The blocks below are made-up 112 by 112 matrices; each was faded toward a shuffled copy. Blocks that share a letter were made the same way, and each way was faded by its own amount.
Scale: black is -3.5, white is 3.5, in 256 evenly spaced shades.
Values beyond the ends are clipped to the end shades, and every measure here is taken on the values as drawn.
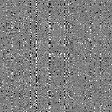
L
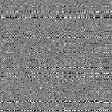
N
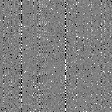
L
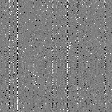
L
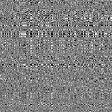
N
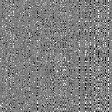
L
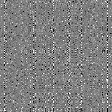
L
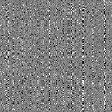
L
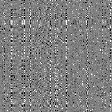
L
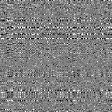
N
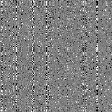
L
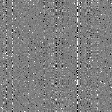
L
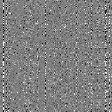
L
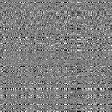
N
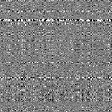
N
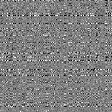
N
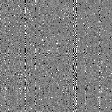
L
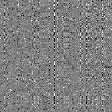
L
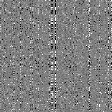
L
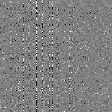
L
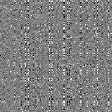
L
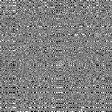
N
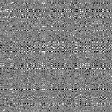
N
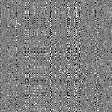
L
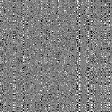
L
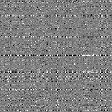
N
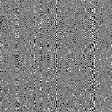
L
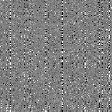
L
